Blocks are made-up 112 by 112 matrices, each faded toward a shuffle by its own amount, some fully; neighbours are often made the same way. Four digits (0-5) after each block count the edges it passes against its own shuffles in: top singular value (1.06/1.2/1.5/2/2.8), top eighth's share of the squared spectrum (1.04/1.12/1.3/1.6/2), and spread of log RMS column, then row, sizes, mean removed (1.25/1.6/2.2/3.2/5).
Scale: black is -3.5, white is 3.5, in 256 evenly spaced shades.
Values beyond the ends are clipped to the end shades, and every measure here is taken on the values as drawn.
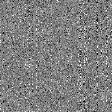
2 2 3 0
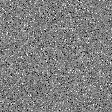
0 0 0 0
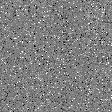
2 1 0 0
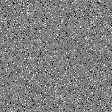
3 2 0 0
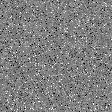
2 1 0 0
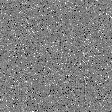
2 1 0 0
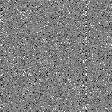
4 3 2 1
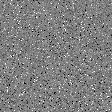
0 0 0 0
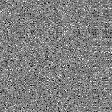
4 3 1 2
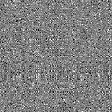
4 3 2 2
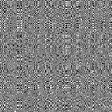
5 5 4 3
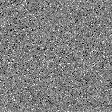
3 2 0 0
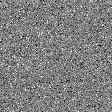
2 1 0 0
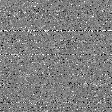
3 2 0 3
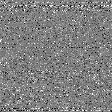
2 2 0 3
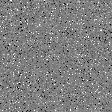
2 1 0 0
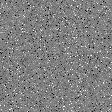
0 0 0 0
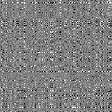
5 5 3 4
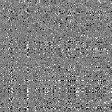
4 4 3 3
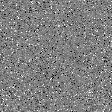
3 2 1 1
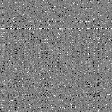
4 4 2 2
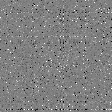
4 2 1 1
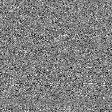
1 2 0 3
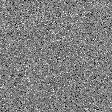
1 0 0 1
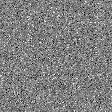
0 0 0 1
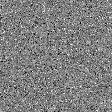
0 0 0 0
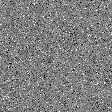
0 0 0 0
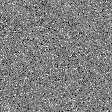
0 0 0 0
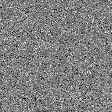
0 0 0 1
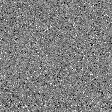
0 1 0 1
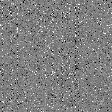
2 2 2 1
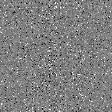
1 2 2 1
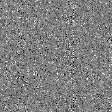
2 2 2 0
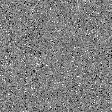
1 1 2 0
